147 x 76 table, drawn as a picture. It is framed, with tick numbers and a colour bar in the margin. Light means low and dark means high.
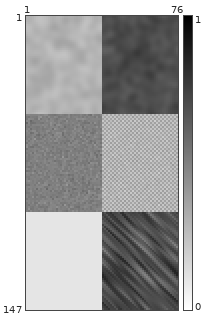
It is made of 3 by 2 panels. Panel 1,1: low, blotchy, faint in contrast. Panel 1,2: high, blotchy, faint in contrast. Panel 2,1: middling, fine-grained, faint in contrast. Panel 2,2: low, checkered. Panel 3,1: very low, flat. Panel 3,2: high, slanting down to the right.
